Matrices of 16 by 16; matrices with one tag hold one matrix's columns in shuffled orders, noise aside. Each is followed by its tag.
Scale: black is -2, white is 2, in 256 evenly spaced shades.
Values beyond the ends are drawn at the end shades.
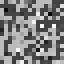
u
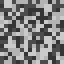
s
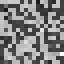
s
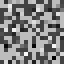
s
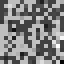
u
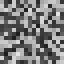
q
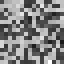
q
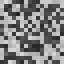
s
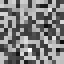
q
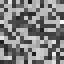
q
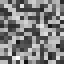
s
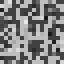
u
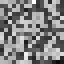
s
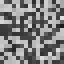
q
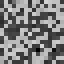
q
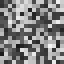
q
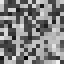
u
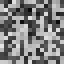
u
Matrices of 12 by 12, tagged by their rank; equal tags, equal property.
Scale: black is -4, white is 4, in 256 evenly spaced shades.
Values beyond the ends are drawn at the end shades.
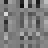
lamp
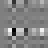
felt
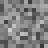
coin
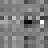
lamp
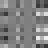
felt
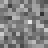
coin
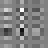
felt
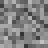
coin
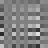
felt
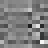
lamp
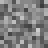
coin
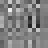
lamp
